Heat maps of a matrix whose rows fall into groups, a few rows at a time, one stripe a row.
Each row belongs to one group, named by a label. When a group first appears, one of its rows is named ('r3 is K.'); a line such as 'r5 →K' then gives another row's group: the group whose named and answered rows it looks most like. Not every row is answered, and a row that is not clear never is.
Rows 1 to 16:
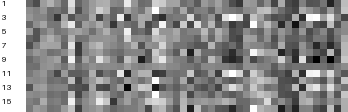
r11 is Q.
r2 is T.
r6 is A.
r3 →Q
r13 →Q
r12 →T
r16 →T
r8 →T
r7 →A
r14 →T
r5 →A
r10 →A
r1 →A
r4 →T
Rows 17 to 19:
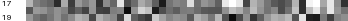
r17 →Q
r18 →Q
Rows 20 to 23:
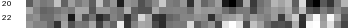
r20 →A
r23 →Q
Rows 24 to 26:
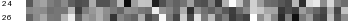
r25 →T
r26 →T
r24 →Q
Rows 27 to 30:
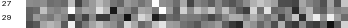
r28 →T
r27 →T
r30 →A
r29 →Q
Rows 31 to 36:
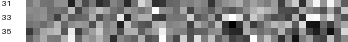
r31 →Q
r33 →Q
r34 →A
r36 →T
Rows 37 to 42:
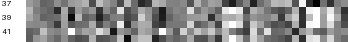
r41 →T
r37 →A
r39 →Q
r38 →Q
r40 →Q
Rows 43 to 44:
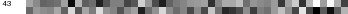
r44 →A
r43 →Q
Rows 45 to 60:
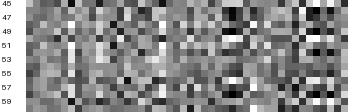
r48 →T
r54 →A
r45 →Q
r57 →T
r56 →Q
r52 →A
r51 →T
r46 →A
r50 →Q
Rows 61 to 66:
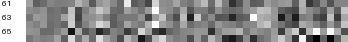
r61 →A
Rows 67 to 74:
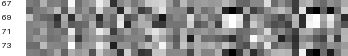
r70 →Q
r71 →T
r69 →Q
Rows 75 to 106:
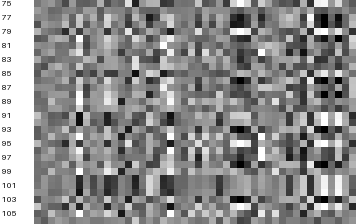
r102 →Q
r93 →A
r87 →T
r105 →T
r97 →T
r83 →A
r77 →A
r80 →A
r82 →T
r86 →A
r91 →Q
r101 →Q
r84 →A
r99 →T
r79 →Q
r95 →Q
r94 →T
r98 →A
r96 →T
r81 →T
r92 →Q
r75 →Q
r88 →A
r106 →A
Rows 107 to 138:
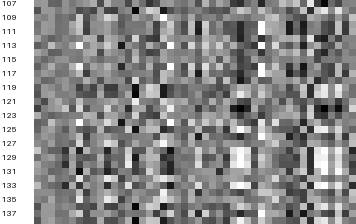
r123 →A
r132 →T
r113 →T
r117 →T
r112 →A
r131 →Q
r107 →A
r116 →T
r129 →Q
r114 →A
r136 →Q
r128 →Q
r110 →T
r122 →A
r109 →T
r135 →T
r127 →T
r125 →Q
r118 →A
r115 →A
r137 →T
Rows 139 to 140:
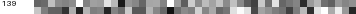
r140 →Q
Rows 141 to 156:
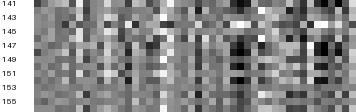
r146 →T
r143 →T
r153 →A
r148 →A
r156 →T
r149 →T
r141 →A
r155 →A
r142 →T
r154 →T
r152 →A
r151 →T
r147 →A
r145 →T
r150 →A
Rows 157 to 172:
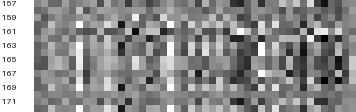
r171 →A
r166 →A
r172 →T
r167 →T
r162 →A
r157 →A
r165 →A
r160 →T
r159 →A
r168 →A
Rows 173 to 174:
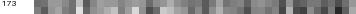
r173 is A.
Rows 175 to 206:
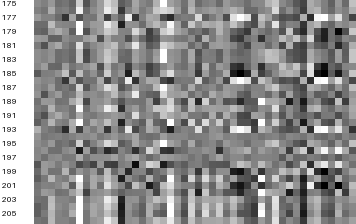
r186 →Q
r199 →A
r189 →T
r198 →Q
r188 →A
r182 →T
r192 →T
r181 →A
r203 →T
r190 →T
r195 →T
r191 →A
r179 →A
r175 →T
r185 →A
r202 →T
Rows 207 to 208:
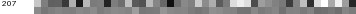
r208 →A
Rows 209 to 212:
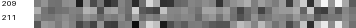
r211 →A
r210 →A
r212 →Q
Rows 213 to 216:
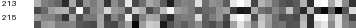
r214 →A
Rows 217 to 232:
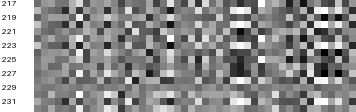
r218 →Q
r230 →T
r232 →T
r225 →T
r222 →T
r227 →A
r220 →Q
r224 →A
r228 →Q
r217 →T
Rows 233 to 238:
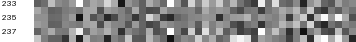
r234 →A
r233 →T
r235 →Q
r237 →T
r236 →A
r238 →Q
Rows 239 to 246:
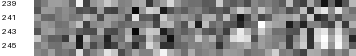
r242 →T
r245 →Q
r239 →A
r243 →Q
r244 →Q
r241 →A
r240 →Q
